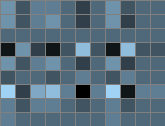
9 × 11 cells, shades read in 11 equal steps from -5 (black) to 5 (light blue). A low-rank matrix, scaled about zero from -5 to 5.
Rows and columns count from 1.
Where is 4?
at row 4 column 6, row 4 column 9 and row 7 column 4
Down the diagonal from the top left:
2 -1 0 -4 0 1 1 1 0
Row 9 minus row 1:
-1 1 -1 -1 0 2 0 -1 1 0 0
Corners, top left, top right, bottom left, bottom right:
2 0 1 0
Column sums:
8 -4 5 5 0 -7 0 8 -5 0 0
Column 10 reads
0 0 0 -1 0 0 1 0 0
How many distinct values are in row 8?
3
